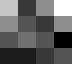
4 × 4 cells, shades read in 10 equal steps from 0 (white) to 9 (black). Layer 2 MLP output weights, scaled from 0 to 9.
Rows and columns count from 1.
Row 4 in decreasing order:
8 8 7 6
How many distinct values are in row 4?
3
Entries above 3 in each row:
2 4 4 4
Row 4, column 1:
8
